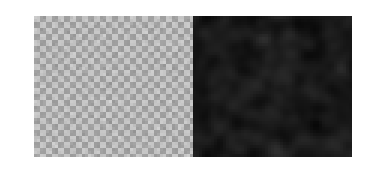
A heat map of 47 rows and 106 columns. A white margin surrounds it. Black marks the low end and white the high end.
It is made of 1 by 2 panels. Panel 1,1: high, checkered. Panel 1,2: very low, blotchy, faint in contrast.
